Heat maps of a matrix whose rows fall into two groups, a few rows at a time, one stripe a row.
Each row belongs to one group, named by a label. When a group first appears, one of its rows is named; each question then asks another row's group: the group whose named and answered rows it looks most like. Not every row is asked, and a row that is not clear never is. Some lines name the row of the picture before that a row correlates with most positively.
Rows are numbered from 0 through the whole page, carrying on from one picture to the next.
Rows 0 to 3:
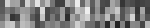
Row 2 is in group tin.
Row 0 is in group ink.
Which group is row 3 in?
ink
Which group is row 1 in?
tin
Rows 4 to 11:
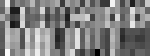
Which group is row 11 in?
ink
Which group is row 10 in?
ink
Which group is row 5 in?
tin
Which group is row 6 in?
tin
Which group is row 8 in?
ink
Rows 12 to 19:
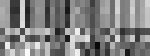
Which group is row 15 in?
tin
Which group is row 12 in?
tin
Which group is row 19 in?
ink
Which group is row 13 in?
tin
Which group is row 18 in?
ink
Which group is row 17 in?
tin
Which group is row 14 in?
tin
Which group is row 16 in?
ink
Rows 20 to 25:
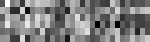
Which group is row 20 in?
ink
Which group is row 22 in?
ink
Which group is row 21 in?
tin
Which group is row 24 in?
tin
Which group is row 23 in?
ink
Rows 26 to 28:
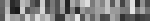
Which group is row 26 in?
tin
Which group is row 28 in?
ink
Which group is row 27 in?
tin
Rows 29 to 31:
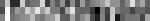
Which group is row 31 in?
ink
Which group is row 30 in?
ink
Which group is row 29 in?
tin
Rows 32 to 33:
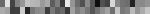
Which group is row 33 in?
tin
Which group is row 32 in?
ink
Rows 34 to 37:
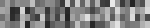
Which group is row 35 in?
tin
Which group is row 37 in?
tin
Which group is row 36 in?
tin
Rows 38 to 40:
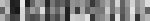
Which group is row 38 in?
tin
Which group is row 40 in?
tin
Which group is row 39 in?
tin
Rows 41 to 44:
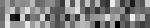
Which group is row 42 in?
ink
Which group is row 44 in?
ink
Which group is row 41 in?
ink
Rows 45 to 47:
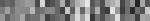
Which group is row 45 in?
tin
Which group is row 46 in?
ink
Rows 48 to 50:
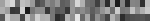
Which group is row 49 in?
tin
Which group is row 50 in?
ink
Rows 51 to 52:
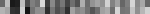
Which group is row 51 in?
tin
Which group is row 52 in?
tin
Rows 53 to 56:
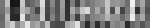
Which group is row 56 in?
ink
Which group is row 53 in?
tin
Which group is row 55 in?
tin
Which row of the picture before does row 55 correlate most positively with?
51
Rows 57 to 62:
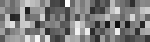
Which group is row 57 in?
ink
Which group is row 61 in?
tin
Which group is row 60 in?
ink
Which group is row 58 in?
tin
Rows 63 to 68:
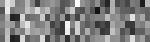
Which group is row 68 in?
tin
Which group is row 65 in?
tin
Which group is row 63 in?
ink
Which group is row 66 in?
ink
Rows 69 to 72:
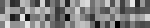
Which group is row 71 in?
tin
